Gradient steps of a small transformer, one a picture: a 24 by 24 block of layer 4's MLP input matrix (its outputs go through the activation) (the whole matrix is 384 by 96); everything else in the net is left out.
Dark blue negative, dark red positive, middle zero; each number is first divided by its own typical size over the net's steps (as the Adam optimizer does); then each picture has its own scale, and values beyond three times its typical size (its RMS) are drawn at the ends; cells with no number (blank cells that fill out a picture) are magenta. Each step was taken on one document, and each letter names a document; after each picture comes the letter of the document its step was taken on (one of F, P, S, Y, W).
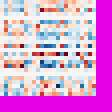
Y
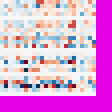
Y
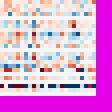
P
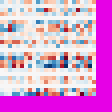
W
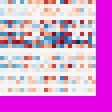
W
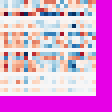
Y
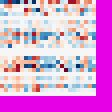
P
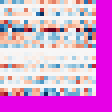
W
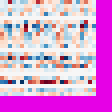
W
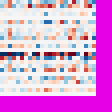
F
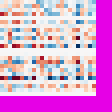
P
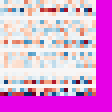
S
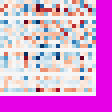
Y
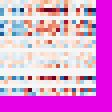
S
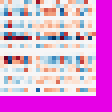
Y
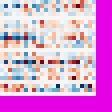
P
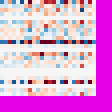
S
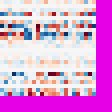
S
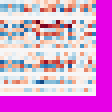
F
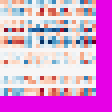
S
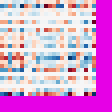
F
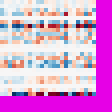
S
